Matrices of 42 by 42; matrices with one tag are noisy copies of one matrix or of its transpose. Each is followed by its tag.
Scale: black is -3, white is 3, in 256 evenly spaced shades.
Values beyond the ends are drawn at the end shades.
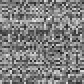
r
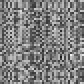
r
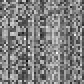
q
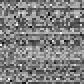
q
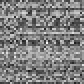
q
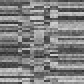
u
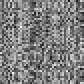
r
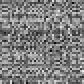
r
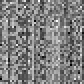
q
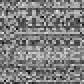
q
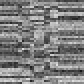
u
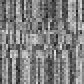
u
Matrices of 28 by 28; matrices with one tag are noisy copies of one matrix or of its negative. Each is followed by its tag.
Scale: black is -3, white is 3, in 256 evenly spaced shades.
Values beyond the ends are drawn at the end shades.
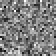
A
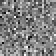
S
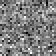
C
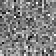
S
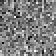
S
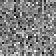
S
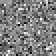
C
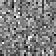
S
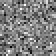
C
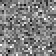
C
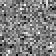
C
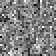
A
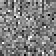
S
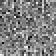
S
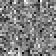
A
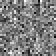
A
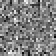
A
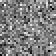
C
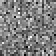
S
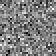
C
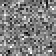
C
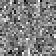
A
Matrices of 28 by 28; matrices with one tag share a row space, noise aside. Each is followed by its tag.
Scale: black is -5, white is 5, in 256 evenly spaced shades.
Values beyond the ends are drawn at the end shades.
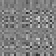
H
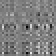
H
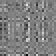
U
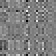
U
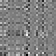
U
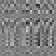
H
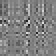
U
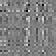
U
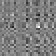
H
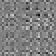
H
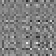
H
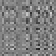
H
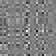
U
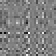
U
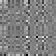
U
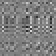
H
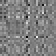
U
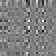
U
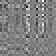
U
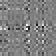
U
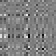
U
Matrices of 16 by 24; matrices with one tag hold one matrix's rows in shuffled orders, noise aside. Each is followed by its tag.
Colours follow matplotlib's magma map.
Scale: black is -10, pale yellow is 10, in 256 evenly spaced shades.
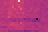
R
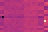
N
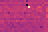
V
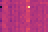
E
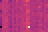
E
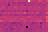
V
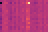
E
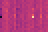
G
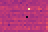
V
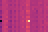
E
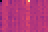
E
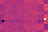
N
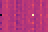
G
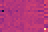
N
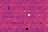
V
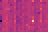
G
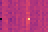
E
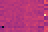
N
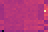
N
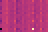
G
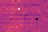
R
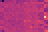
N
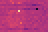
R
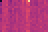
E
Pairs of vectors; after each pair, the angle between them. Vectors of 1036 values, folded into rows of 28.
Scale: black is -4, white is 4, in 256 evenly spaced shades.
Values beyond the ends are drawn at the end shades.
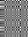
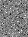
orthogonal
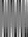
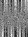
nearly parallel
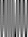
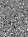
orthogonal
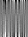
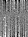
nearly parallel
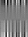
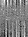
nearly opposite
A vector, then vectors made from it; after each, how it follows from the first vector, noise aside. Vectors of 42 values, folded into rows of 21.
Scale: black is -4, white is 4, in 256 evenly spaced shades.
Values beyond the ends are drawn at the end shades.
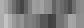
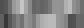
negated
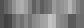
negated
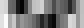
scaled up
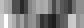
scaled up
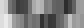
scaled up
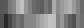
negated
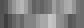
negated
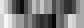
scaled up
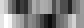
scaled up
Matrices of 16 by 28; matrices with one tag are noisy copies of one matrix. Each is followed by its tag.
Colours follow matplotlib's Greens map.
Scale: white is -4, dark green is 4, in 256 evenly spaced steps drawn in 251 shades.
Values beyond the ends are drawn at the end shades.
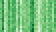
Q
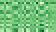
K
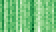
Q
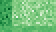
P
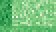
P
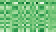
K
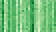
Q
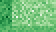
P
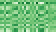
K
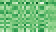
K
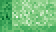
P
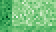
P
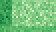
P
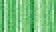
Q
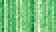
Q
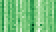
Q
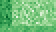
P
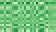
K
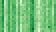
Q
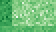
P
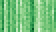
Q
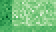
P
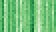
Q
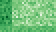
P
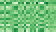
K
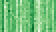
Q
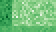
P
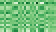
K
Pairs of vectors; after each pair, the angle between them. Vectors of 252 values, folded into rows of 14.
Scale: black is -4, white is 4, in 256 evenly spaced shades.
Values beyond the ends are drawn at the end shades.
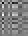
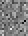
partly aligned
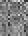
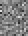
orthogonal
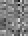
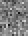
orthogonal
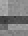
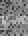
partly opposed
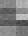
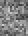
partly opposed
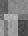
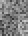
partly opposed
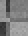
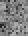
partly aligned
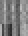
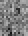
partly aligned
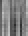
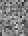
orthogonal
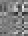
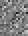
partly aligned
